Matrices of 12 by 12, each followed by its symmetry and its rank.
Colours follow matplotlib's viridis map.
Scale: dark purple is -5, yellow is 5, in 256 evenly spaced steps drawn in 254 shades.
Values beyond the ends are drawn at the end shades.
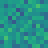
symmetric, full rank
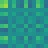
symmetric, rank one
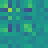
symmetric, rank two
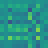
neither, rank two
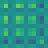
symmetric, rank one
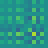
symmetric, rank two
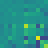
symmetric, rank two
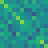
symmetric, full rank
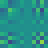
symmetric, rank one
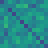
symmetric, full rank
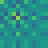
symmetric, rank two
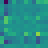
neither, rank two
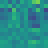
neither, rank two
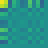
symmetric, rank one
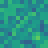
symmetric, full rank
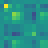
symmetric, rank two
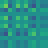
symmetric, rank one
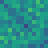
symmetric, full rank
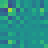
symmetric, rank two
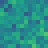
symmetric, full rank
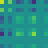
symmetric, rank one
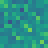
symmetric, full rank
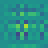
neither, rank two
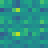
neither, rank two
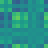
symmetric, rank one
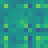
symmetric, rank two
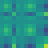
symmetric, rank one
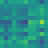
neither, rank two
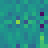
neither, rank two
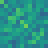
symmetric, full rank
